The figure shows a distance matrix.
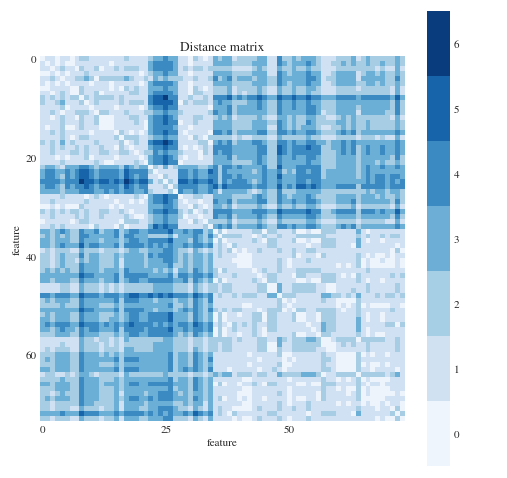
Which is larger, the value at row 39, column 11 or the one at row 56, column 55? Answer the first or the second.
the first
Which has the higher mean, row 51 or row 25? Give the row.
25
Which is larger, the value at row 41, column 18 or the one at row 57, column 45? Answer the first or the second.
the first
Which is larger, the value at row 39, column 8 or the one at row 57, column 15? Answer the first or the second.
the first
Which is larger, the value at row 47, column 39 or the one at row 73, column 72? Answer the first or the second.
the second
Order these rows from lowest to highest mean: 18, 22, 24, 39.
39, 18, 22, 24
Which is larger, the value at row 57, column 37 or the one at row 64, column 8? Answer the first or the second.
the second
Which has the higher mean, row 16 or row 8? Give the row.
8
